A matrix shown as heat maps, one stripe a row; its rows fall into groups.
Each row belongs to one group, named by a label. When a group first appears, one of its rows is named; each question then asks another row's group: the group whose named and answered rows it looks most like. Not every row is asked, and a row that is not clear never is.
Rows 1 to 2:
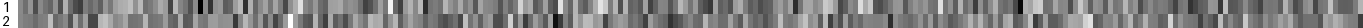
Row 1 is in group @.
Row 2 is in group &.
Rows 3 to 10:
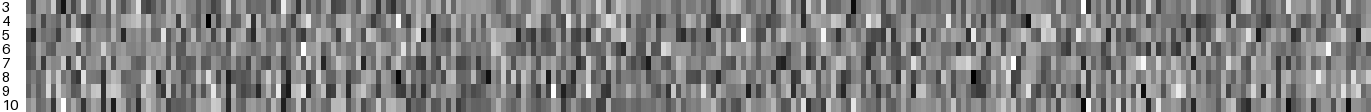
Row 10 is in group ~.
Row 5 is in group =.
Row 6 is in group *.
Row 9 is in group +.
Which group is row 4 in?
@
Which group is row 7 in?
~
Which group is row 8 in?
+
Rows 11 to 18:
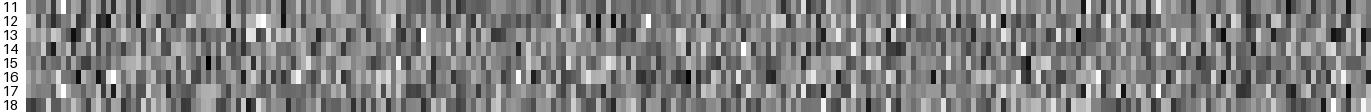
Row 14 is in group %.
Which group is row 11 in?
~
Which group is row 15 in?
@
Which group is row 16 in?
&
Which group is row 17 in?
~
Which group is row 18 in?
=
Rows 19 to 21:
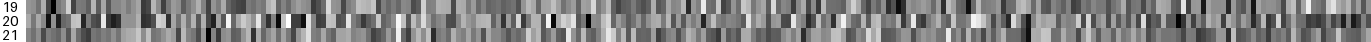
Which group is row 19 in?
%
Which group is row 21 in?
@
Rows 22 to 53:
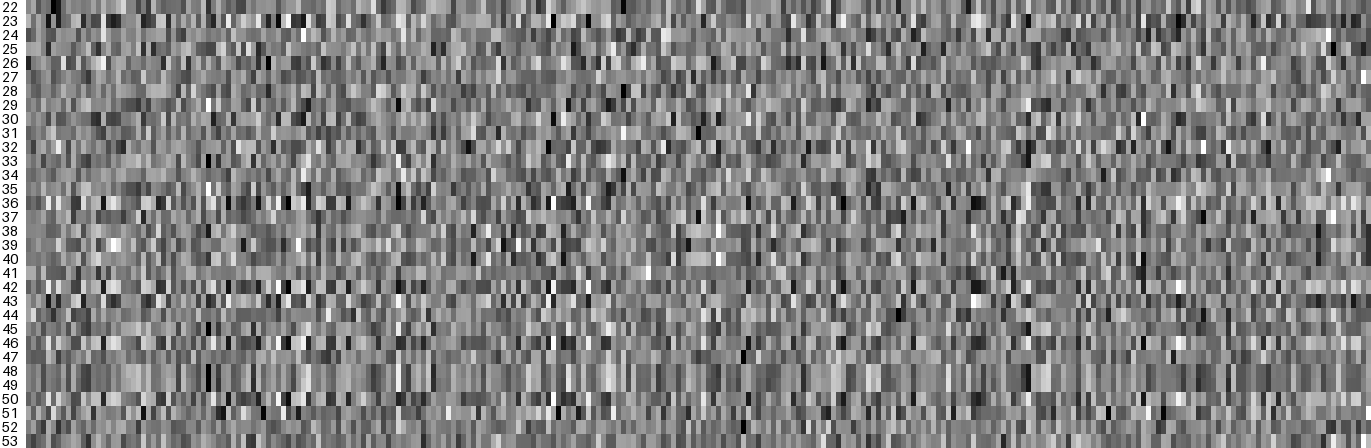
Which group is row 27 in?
=
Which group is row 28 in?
*
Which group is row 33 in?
@
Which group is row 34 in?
*
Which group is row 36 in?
+
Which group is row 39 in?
&
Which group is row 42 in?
+
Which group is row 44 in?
%
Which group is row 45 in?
@
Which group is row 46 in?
+
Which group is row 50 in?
+
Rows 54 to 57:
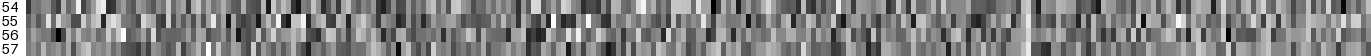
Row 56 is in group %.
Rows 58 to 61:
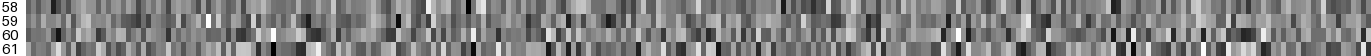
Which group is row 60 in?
%
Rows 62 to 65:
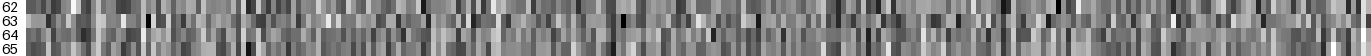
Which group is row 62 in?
=
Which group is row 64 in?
=
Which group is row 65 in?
=
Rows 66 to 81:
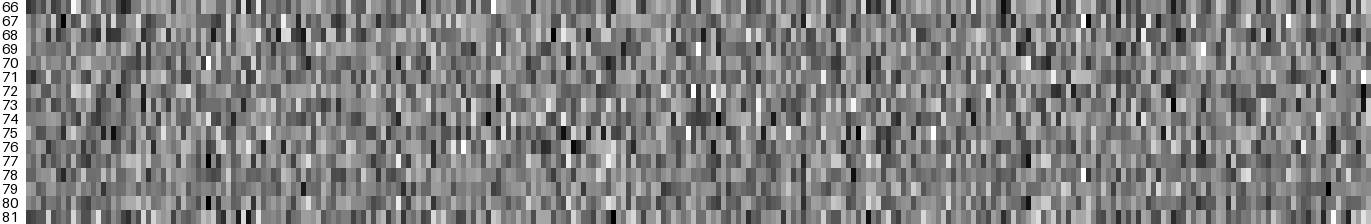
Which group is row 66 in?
=
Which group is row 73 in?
%
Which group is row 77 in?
@
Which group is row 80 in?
@
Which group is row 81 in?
=
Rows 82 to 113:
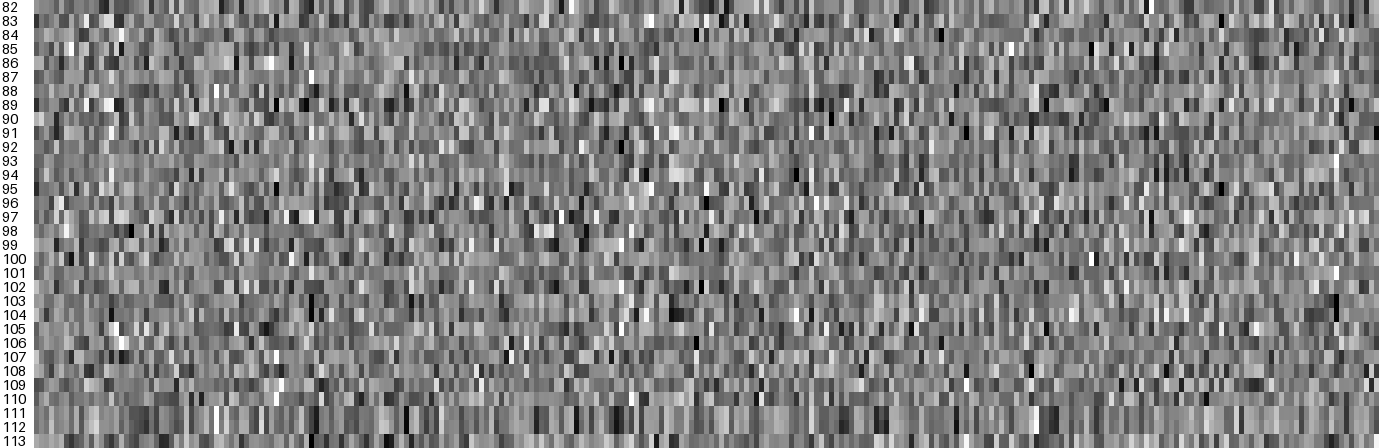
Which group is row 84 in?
&
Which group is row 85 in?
~
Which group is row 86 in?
~
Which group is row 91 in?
*
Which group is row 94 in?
*
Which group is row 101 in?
*
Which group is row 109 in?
%
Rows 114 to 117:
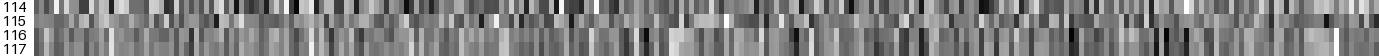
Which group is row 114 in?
+
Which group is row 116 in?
*
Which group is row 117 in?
*
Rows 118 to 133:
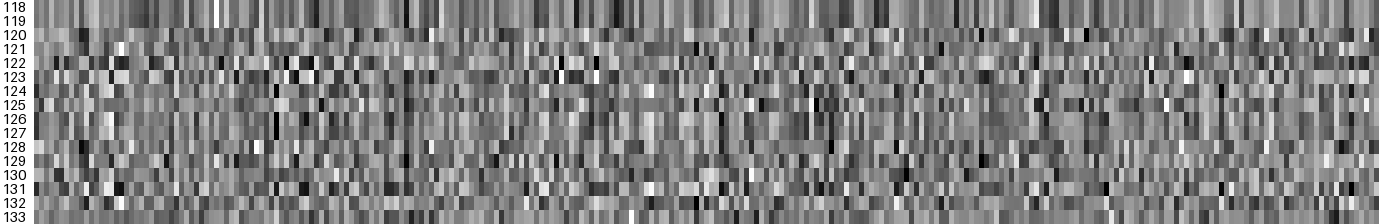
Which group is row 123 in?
+
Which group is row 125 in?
%
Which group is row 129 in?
+
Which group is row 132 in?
&
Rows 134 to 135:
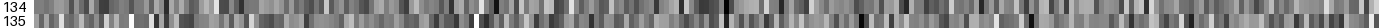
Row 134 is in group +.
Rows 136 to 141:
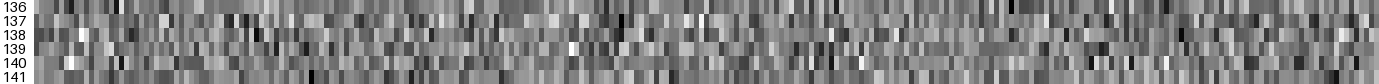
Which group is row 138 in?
=
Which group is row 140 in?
~
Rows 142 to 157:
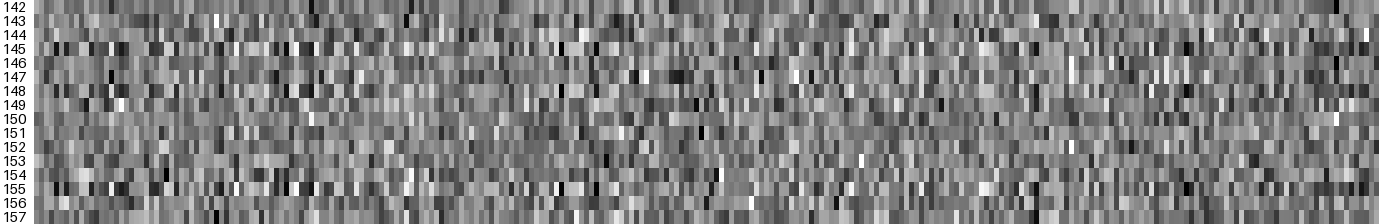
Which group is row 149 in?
&
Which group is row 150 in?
*
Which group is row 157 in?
@
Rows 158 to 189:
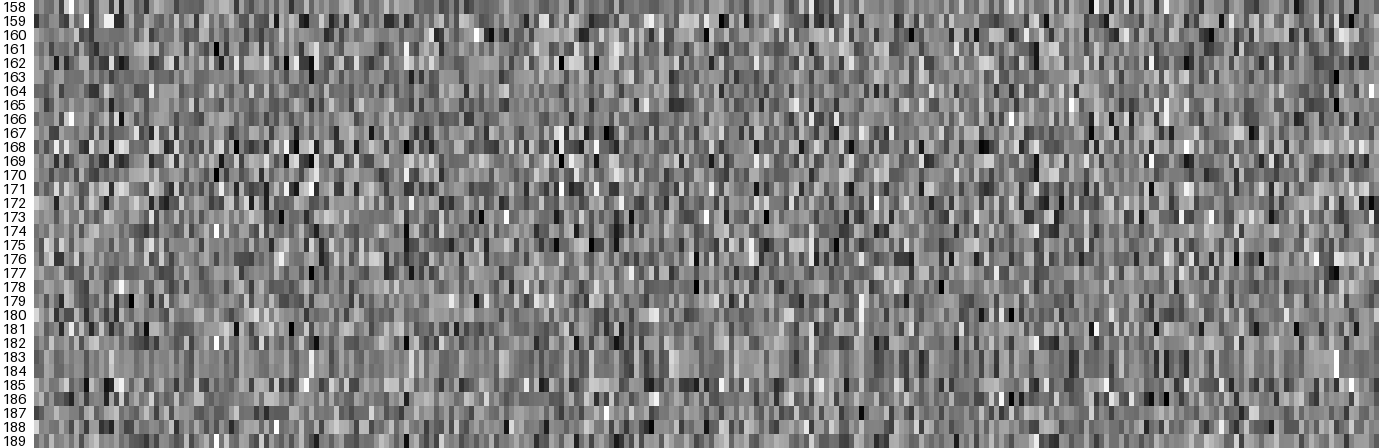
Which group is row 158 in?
~
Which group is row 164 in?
=
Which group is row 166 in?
~
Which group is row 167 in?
~
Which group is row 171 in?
+
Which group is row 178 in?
&
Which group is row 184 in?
*
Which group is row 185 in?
&
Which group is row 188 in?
&
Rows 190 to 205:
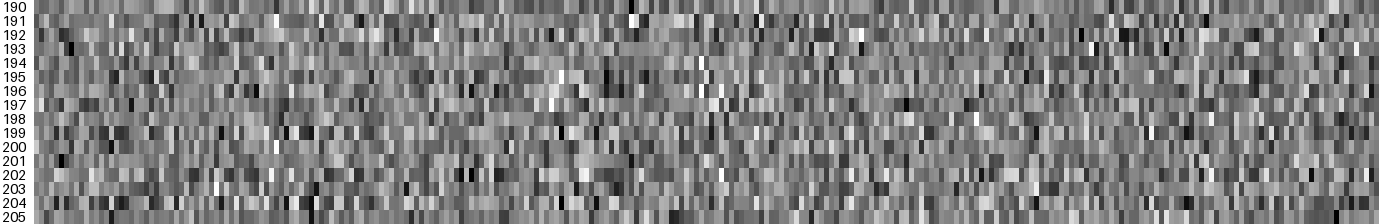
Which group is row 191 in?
*
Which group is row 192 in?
%
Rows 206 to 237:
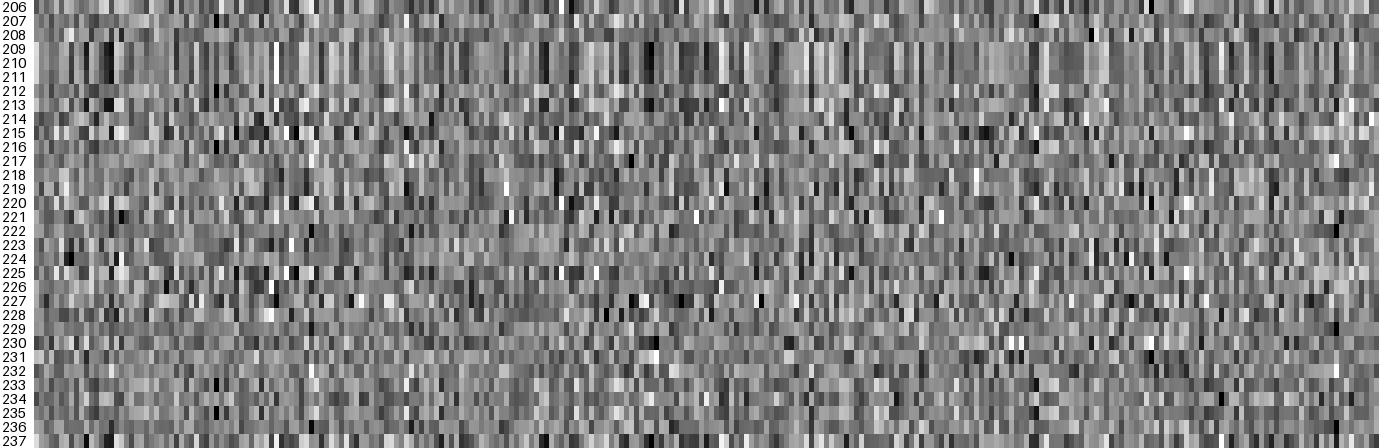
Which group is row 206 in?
+
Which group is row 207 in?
@
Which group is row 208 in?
~
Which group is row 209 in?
&
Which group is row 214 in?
=
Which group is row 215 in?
+
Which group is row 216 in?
@
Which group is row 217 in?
*
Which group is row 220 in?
+
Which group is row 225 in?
+
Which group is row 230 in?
~
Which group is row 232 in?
*
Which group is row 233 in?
@
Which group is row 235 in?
@
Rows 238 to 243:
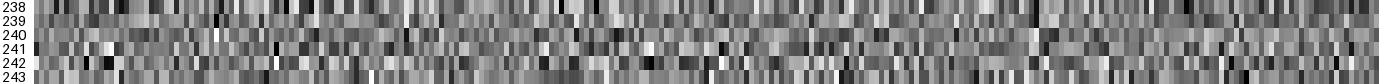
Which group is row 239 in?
@
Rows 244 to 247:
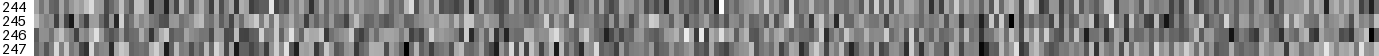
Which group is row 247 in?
+
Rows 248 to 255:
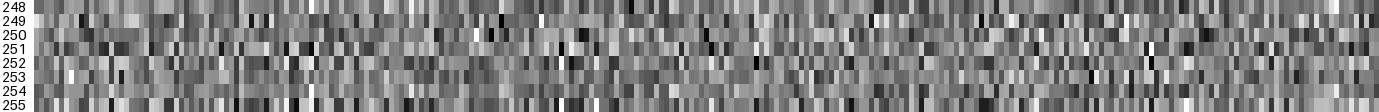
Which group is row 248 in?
*
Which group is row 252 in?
+
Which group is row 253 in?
~
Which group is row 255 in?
+
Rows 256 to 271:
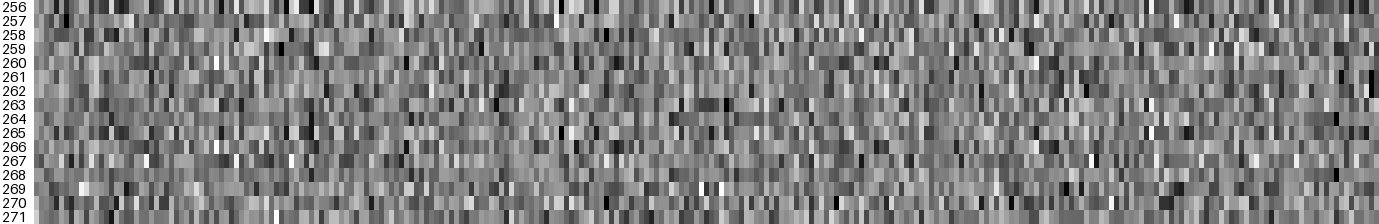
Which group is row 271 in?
&
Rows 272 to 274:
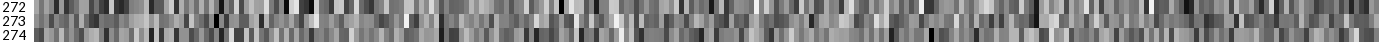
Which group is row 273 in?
@
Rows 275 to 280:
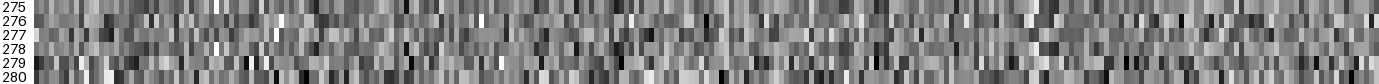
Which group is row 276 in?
%
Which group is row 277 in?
&
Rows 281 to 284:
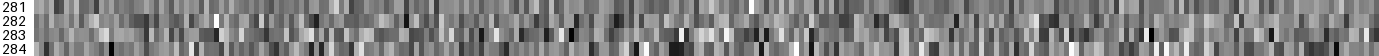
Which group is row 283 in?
+
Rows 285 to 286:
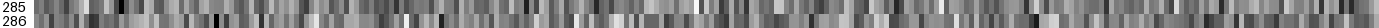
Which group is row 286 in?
@
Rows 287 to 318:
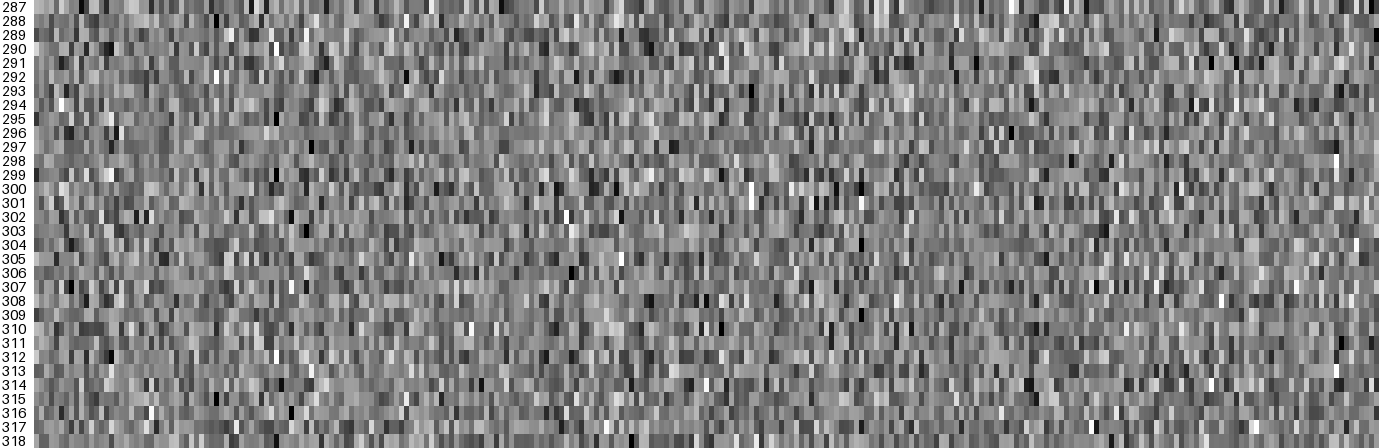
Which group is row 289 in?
~
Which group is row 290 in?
&
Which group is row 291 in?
%
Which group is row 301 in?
%
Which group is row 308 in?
&
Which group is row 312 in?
&
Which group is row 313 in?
*
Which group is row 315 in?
@
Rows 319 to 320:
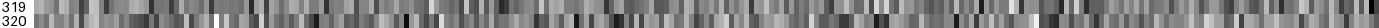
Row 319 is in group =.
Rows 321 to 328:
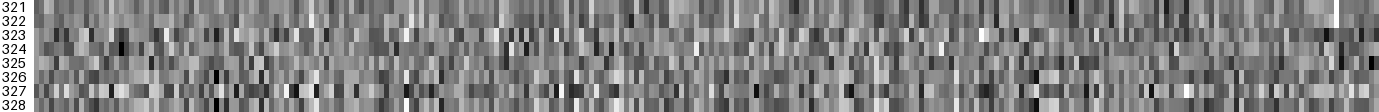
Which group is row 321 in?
*
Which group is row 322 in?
*
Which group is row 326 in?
@
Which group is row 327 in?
+
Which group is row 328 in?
@
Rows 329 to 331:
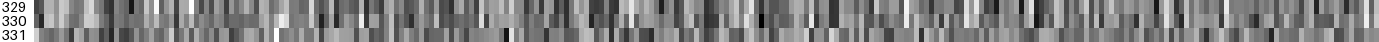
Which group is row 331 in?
&
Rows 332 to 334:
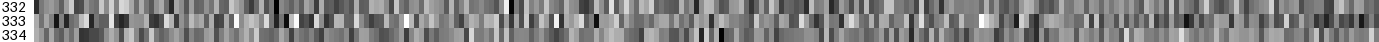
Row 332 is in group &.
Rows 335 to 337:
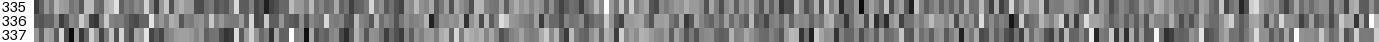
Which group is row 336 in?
=
